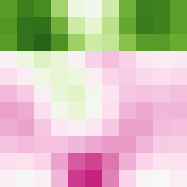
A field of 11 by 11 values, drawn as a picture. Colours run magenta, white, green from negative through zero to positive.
Ninth with the highest average: top left. Seam: horizontal, 30% of the way down, the top part higher. Calmest part: middle right. Average level on the scale: 50%. Ninth with the lowest average: bottom middle. Lone odd cells: none.
